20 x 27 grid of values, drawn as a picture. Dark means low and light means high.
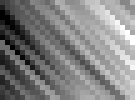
Values change most from cell to cell in the middle left. Streaks slant down to the right. Values rise toward the right. There are no lone odd cells.
